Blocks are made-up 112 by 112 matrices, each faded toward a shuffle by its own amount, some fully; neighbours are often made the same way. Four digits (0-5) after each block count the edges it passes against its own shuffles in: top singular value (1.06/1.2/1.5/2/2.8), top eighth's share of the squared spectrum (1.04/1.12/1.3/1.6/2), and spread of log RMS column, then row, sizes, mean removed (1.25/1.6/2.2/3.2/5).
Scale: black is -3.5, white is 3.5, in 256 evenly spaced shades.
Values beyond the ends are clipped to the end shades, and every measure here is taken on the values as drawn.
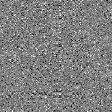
4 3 2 1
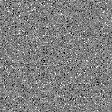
4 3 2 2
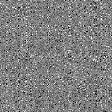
4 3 2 2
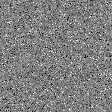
2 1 0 0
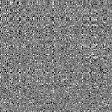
5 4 3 3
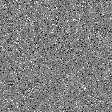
3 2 0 0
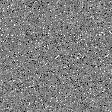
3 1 0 0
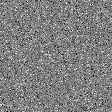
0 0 0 0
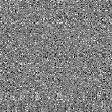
4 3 1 2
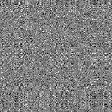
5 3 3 2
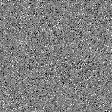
3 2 0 0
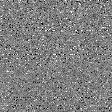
2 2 0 3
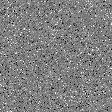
0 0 0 0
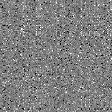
4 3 2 1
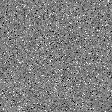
2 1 0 0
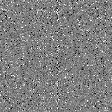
4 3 2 1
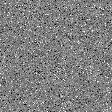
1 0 0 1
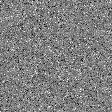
1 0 0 0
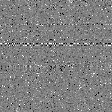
4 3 1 2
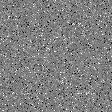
2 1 0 0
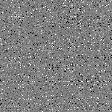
4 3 1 2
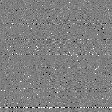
4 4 1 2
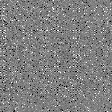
4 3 2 2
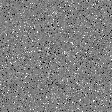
2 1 0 0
